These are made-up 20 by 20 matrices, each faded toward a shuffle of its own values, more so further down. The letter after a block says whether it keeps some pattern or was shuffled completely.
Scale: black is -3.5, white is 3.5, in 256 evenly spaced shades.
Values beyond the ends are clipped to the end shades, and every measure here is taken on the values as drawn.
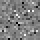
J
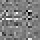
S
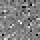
J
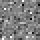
J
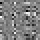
S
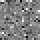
J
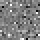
J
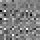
S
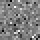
J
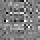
S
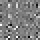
S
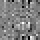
S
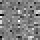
S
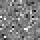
J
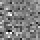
S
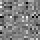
S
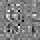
S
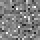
J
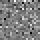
J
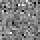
J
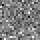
J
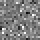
J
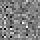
S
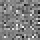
S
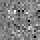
S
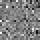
S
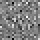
S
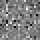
S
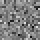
J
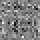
S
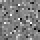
J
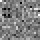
S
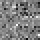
S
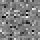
S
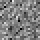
J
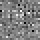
S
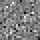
J
